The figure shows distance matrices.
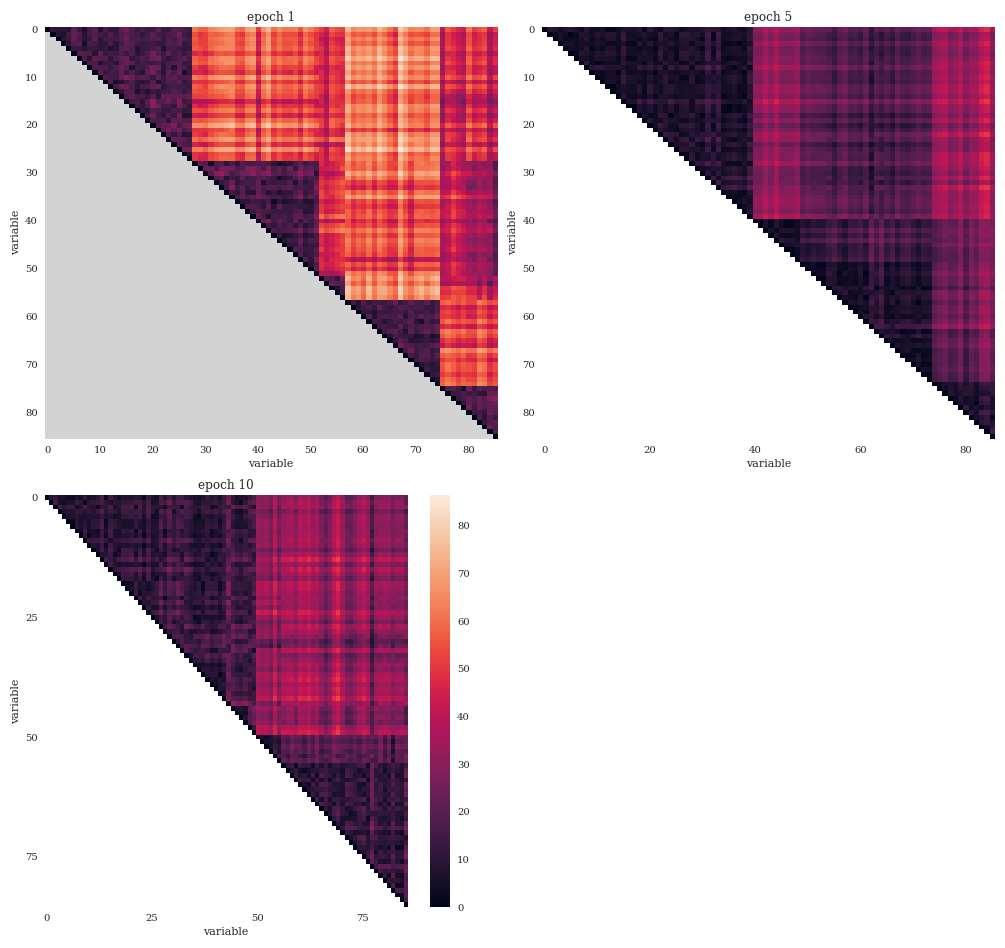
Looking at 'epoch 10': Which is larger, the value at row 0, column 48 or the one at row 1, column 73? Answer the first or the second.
the second
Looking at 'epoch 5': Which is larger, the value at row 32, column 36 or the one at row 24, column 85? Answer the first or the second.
the second
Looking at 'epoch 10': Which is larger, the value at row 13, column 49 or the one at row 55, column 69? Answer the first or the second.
the second
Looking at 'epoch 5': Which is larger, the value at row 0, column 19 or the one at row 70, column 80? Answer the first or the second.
the second
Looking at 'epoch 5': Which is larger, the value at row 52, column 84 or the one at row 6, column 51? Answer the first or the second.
the first
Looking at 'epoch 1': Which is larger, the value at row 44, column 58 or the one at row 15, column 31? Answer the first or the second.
the first
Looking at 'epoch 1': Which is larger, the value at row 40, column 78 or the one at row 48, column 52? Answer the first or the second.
the second
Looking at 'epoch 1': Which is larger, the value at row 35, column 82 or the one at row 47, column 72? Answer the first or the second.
the second
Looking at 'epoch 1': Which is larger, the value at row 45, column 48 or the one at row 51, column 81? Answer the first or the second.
the second
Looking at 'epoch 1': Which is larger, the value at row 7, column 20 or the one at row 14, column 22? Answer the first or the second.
the second
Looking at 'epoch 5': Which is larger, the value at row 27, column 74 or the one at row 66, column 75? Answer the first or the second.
the first
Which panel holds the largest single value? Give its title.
epoch 1
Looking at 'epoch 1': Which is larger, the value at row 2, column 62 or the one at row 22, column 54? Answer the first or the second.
the first
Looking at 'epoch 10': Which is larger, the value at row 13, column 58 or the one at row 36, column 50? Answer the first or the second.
the first
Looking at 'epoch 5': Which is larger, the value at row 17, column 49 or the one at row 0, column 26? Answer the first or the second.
the first
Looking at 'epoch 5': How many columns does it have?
86
